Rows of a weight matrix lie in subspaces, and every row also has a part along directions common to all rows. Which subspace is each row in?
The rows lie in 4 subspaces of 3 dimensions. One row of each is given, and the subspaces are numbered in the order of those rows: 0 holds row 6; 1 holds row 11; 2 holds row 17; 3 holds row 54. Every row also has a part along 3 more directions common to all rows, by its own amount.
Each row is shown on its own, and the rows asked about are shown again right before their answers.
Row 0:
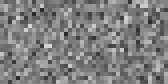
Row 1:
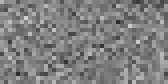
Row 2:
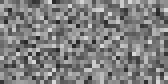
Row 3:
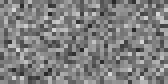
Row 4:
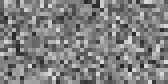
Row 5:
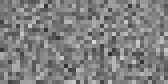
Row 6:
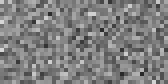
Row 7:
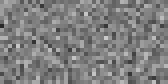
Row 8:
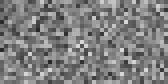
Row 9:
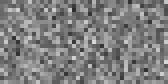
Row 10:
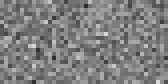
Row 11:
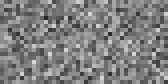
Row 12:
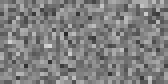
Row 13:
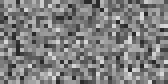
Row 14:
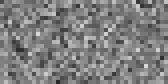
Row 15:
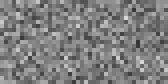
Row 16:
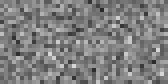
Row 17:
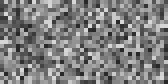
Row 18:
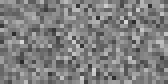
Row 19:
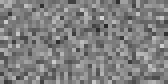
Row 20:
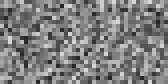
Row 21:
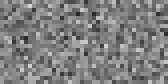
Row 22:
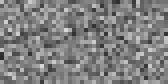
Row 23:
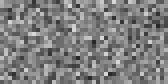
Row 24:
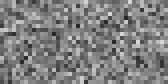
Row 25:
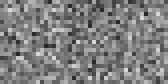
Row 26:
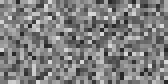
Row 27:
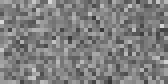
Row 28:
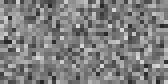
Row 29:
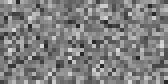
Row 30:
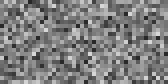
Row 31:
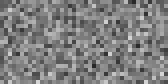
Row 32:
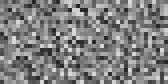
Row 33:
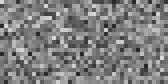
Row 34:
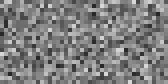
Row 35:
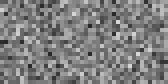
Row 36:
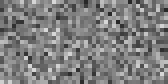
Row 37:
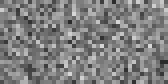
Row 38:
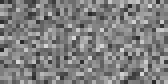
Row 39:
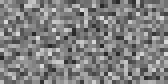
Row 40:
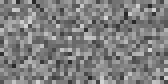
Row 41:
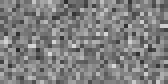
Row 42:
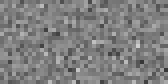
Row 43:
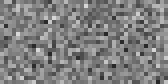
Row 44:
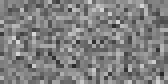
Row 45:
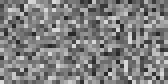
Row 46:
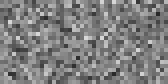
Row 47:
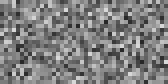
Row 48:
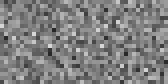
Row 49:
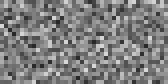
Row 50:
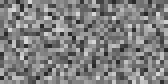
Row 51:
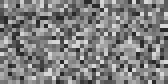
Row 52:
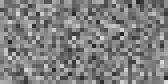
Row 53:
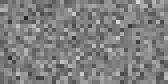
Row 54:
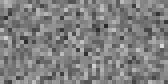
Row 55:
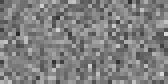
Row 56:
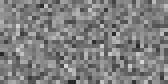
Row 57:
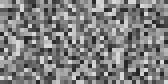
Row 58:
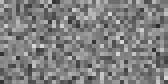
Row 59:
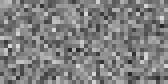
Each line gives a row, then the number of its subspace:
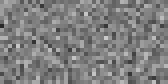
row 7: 3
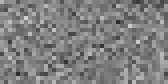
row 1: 2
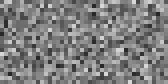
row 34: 1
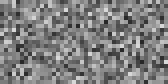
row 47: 0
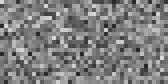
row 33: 2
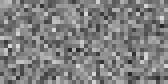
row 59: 3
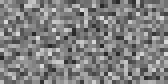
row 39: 3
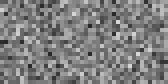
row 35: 2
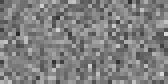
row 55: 3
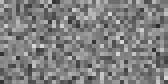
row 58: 1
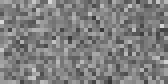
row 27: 0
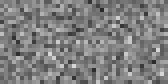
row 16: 1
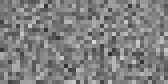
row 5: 0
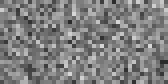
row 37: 2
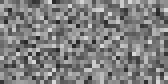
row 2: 0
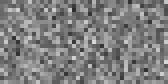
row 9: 2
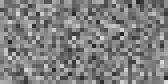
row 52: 2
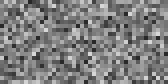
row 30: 3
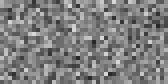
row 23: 2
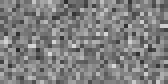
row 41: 1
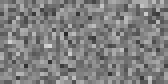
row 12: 2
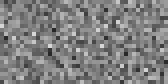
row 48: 3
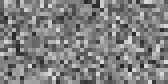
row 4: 1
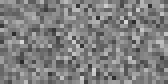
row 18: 0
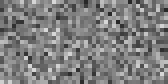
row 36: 0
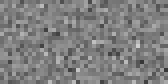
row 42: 0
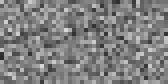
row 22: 3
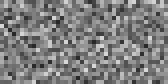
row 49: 1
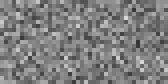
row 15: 0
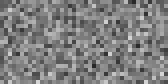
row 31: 0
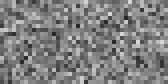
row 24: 0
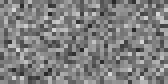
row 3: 3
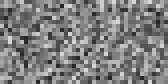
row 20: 3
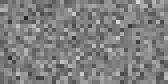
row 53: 2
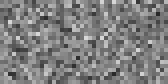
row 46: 2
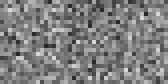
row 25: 1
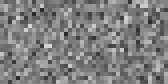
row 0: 2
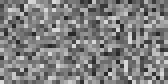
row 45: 3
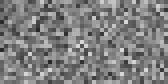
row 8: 0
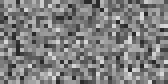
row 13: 1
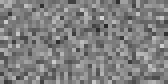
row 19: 3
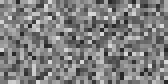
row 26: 0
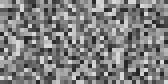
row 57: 2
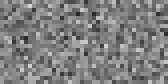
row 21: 3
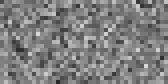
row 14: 2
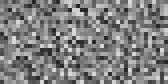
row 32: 3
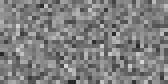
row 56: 0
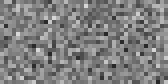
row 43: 1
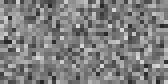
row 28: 1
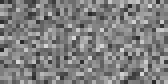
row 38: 0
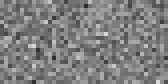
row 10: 1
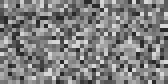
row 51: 1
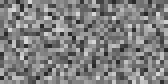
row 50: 3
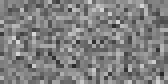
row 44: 1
